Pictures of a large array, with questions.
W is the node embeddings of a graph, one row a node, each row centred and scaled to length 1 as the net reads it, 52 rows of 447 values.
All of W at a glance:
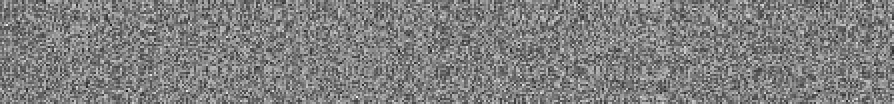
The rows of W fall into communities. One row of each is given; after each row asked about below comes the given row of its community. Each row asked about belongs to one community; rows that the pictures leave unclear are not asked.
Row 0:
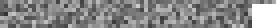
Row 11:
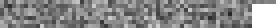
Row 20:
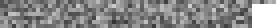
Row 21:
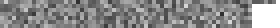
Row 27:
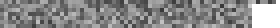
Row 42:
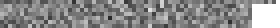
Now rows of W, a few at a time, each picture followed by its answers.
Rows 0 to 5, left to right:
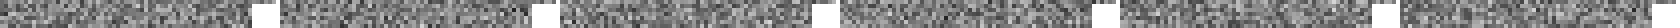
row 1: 0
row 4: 20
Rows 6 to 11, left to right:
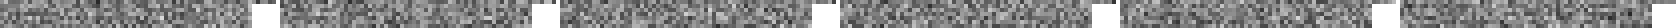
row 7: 20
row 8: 42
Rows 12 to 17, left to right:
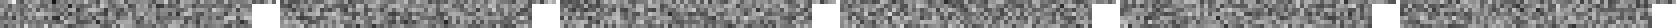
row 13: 20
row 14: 20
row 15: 27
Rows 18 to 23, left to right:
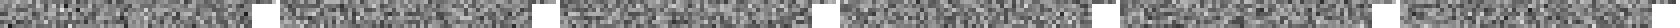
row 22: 0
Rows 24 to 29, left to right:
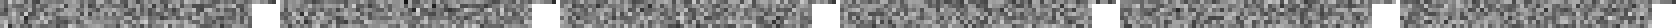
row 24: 0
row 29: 42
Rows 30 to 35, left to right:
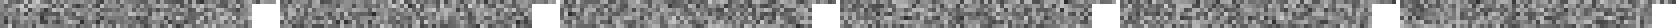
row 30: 21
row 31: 42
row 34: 42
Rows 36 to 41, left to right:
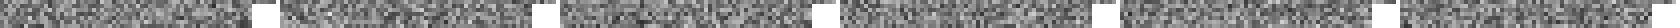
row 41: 21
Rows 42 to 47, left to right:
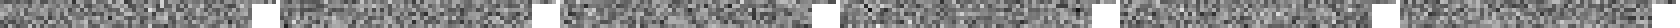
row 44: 11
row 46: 42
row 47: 27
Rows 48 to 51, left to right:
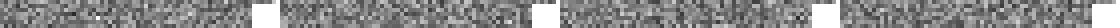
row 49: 0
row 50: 21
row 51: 0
